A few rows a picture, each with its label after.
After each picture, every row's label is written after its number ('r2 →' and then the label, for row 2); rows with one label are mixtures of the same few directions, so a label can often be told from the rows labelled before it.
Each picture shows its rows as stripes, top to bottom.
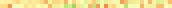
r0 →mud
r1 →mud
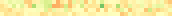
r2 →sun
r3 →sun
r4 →mud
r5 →mud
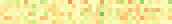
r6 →mud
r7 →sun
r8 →mud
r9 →sun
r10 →mud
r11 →sun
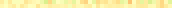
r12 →mud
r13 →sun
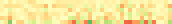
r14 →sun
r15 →mud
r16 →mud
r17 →mud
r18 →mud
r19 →mud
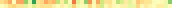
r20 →sun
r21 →sun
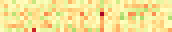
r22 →sun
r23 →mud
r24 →mud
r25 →sun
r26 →mud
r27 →sun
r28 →sun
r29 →sun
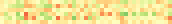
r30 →mud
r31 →sun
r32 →sun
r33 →mud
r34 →sun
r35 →mud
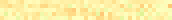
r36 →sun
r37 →mud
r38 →mud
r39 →mud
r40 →mud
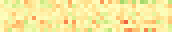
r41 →mud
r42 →sun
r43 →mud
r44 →sun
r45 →sun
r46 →mud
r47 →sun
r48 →mud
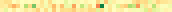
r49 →mud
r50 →sun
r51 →mud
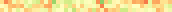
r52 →mud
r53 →sun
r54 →mud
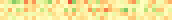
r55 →sun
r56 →mud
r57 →mud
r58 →mud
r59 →sun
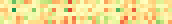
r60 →sun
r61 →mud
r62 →sun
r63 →mud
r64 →mud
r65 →mud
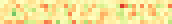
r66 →sun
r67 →mud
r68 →sun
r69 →sun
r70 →mud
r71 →sun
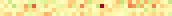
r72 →mud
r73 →sun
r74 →mud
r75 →sun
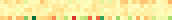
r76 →mud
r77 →mud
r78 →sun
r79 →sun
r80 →sun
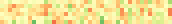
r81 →mud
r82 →sun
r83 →mud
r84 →mud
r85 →sun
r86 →sun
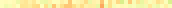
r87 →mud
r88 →mud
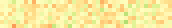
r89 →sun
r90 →mud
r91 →sun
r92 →mud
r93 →sun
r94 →mud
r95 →sun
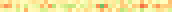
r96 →mud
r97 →mud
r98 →mud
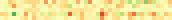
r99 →mud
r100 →sun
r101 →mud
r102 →sun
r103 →sun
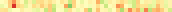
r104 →sun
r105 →sun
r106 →mud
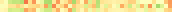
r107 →sun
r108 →mud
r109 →sun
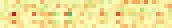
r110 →mud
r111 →sun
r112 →mud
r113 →sun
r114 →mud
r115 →sun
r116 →mud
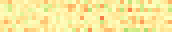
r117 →mud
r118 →mud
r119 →mud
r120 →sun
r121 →sun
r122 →mud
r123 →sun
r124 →mud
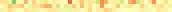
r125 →sun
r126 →sun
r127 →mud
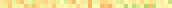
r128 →sun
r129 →mud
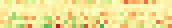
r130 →mud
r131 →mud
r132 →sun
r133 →sun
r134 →sun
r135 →mud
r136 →sun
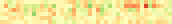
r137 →mud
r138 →mud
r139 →sun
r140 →sun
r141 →sun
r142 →mud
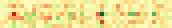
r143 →mud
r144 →sun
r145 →sun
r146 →sun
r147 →sun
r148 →sun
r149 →sun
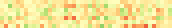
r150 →mud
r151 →mud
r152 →mud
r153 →mud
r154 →mud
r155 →mud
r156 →mud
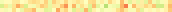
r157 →mud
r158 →mud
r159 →sun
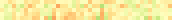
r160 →mud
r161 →sun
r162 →mud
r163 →mud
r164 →mud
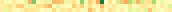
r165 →sun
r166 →sun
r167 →mud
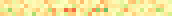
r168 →sun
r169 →mud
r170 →mud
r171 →sun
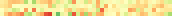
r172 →sun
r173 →mud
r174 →sun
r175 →sun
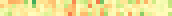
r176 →sun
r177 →sun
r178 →mud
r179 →mud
